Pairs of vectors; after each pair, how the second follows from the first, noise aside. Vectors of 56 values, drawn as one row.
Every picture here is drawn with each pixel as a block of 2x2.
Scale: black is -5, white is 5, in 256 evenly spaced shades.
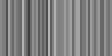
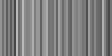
wrapped around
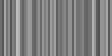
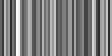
scaled up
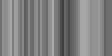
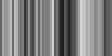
scaled up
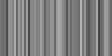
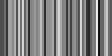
scaled up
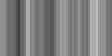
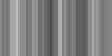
wrapped around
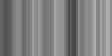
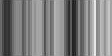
scaled up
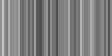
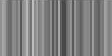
wrapped around
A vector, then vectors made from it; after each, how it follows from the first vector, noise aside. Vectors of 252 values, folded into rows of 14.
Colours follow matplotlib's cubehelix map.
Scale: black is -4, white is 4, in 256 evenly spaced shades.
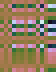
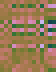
shrunk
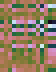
copied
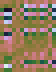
wrapped around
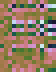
copied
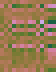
shrunk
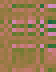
shrunk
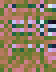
copied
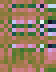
copied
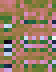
wrapped around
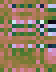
copied
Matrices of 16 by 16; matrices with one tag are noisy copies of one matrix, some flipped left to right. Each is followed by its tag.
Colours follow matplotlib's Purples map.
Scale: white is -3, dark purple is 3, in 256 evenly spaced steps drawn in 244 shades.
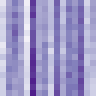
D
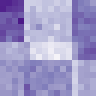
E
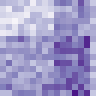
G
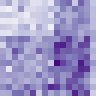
G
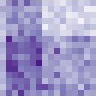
G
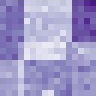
E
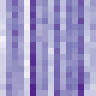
D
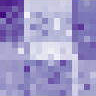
E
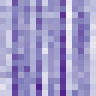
D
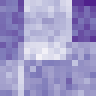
E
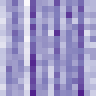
D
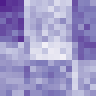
E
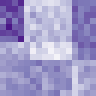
E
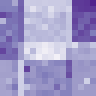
E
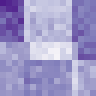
E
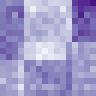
E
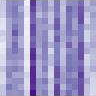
D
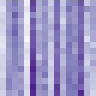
D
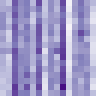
D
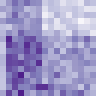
G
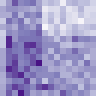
G
